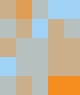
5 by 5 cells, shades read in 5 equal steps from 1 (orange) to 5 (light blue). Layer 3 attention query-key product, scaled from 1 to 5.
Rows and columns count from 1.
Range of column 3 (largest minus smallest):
1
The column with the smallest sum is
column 4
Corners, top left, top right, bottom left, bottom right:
3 5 4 1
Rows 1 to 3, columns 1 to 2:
3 2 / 4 3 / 3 4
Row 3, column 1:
3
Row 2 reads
4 3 5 3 4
